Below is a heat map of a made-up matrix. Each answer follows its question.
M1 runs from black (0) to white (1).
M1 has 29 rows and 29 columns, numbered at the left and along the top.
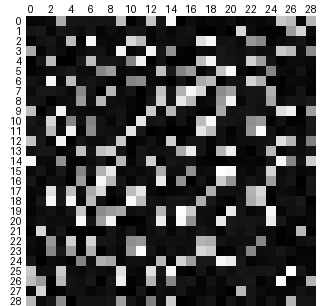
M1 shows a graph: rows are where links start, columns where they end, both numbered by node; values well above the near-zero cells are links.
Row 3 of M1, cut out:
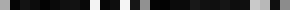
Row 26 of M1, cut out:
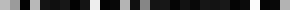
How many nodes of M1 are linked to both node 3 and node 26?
6
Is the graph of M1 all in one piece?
yes
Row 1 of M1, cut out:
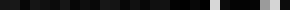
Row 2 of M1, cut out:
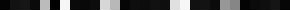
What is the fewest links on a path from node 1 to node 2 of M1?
6
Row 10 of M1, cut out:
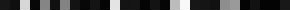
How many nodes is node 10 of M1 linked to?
8
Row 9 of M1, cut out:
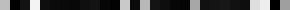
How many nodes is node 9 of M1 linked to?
8
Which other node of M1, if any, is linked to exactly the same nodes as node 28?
node 25
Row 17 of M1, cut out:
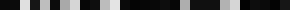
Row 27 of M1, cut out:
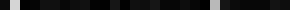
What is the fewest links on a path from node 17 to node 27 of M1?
6
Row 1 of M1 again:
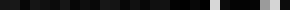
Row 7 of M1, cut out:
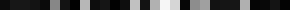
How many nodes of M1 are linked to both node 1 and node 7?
0
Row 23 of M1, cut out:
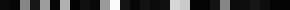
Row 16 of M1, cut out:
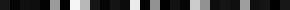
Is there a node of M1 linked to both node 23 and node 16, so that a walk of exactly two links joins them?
no
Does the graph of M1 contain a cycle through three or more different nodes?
yes
